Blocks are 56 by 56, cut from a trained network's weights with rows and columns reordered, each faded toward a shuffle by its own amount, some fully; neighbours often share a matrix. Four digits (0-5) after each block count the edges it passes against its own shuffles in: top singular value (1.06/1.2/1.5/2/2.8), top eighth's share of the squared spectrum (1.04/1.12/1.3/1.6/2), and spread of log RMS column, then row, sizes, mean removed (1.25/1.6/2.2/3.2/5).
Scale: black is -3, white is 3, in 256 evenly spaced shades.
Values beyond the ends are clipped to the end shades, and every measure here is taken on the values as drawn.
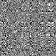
3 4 2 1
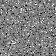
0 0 0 0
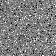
1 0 0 0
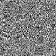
3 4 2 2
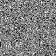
2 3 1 0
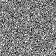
1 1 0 0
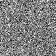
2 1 0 0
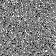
0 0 0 0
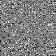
3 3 1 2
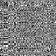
4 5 2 3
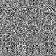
3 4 1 2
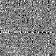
3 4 2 2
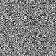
3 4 0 2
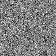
0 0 0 0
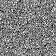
0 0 0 0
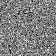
0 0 0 0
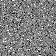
0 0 0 0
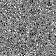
1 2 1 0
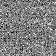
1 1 0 0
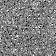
0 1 1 0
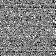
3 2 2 0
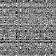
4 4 3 1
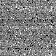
2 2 1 0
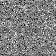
0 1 0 0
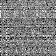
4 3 2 1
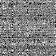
3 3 2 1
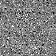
1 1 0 0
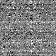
3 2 1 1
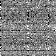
3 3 2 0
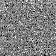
1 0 0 0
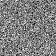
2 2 0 0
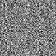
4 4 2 1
